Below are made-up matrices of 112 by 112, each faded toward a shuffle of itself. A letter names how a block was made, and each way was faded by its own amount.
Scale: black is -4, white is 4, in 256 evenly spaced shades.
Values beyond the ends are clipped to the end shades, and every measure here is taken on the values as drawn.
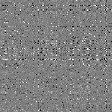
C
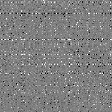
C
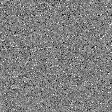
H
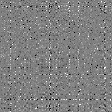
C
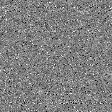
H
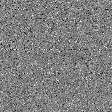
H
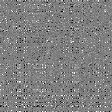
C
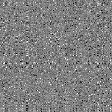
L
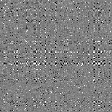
C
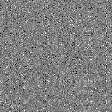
L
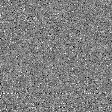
H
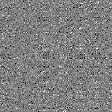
L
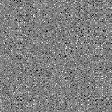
L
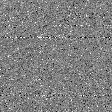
H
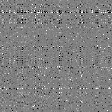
C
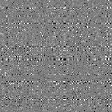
C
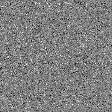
H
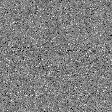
H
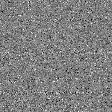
H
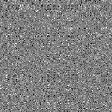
L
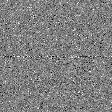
H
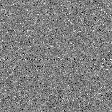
H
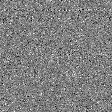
H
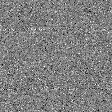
H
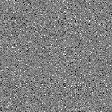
L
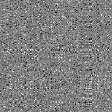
L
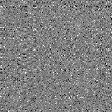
L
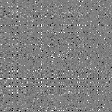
C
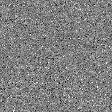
H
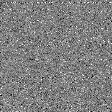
H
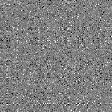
L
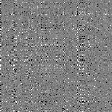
C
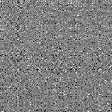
L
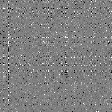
C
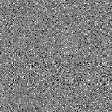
L
